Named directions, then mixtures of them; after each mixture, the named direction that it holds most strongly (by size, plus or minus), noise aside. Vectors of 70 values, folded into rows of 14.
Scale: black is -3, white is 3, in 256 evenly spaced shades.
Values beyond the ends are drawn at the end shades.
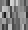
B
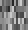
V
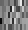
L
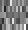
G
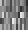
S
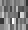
S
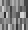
S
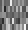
G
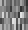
S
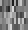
V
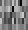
V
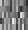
S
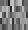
B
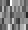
G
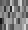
L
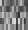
S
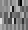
L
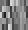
B
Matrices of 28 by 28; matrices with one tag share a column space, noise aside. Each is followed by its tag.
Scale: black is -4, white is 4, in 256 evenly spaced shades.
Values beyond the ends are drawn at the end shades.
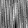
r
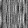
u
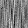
r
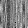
u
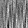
r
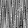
r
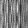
u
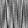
r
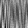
r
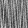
r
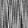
r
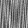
r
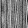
u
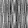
u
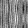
u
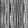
u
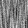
r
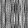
u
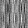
u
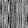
u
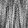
r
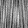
r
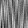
r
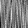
r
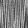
r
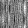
u
